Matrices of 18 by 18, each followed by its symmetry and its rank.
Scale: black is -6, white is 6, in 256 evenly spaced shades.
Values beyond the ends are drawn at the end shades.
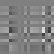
neither, rank one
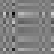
neither, rank one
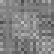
symmetric, rank three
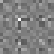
symmetric, rank three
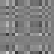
neither, rank one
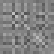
symmetric, rank three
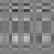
neither, rank one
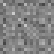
symmetric, rank three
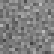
antisymmetric, full rank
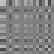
symmetric, rank one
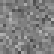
antisymmetric, full rank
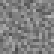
antisymmetric, full rank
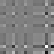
symmetric, rank one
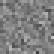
antisymmetric, full rank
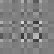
symmetric, rank one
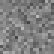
antisymmetric, full rank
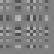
symmetric, rank one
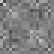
symmetric, rank three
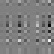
neither, rank one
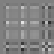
symmetric, rank one
